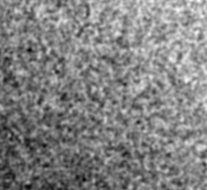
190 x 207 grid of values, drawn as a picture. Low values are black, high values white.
The field climbs toward the top right. The histogram is bell-shaped. Neither half mirrors the other. The texture is blotchy. There are no lone odd cells. On average the colour sits 50% of the way up the scale. The ninth with the highest average is the top right.
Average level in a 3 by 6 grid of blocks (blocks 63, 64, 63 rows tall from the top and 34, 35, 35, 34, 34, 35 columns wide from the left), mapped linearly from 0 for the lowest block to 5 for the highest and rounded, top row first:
233455 | 122334 | 011223
